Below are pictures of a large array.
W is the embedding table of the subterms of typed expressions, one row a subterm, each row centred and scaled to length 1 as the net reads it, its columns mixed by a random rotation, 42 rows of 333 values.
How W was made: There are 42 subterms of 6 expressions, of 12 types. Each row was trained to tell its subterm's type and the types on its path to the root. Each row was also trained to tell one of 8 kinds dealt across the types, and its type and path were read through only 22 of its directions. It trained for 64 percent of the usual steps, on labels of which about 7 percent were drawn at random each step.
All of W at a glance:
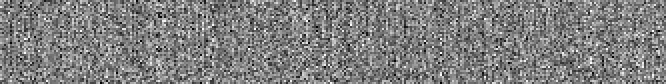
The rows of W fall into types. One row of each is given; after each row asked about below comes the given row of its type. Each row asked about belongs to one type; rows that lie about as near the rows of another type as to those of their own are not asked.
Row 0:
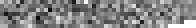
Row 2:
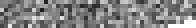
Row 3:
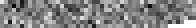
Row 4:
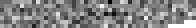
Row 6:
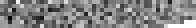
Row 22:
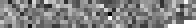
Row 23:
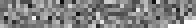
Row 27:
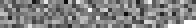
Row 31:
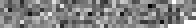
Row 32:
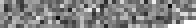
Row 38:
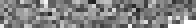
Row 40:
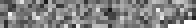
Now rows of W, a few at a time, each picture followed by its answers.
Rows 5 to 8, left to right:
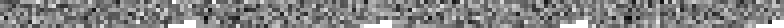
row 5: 40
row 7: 23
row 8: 0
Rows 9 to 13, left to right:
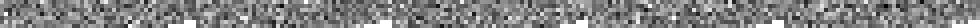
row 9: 3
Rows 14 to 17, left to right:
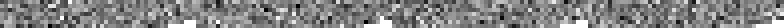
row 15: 3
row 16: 27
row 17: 6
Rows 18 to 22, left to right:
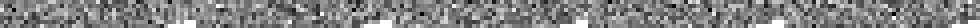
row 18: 6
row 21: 2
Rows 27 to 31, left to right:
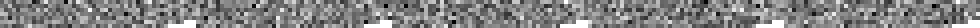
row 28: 6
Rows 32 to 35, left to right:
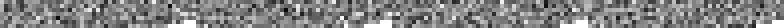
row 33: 4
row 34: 23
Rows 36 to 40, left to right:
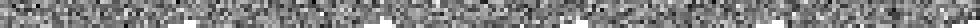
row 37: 2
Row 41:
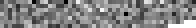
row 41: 27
